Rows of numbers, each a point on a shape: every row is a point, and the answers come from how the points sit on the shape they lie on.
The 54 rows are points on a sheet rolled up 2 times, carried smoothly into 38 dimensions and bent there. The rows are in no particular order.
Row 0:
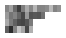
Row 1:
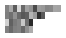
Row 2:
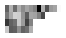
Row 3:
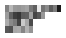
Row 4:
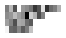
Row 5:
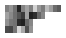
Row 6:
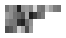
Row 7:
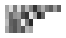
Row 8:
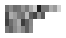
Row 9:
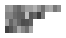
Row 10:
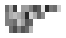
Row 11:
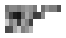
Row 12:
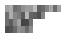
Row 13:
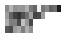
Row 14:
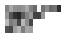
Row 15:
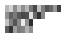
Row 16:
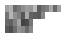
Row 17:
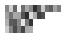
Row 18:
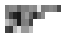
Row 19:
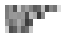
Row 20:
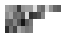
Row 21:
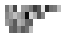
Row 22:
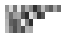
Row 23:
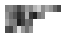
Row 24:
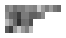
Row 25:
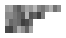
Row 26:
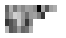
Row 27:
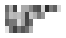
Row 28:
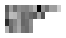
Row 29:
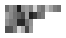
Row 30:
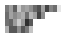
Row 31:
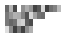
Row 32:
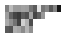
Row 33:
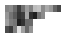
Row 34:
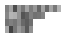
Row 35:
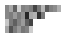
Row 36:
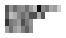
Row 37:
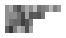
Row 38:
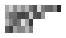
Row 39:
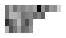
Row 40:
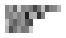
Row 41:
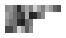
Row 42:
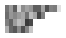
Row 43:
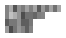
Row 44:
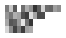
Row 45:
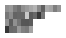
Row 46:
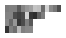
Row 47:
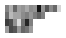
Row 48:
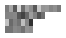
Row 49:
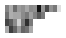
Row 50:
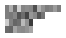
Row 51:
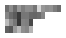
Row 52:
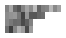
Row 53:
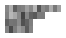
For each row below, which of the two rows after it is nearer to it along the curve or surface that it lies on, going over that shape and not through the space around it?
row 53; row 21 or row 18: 18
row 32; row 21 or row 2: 21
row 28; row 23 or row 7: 23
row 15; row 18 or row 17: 17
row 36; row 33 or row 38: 33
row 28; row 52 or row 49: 49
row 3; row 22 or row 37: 22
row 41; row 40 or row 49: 49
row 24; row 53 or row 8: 53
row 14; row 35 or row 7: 7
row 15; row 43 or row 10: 10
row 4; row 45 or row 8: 8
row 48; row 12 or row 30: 30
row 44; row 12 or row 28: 28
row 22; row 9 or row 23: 23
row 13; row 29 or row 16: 29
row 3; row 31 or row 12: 31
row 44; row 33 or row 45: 33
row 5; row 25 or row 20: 20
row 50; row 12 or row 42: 42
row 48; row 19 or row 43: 19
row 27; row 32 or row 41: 32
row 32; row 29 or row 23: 23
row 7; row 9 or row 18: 18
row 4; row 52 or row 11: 11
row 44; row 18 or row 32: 32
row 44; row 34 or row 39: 39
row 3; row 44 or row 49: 44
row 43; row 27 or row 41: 41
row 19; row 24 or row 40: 40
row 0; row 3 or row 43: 43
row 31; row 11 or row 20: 11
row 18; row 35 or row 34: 35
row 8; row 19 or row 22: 19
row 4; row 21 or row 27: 21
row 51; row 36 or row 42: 42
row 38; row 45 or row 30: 30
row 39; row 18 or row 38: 18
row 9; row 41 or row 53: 53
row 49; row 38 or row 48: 48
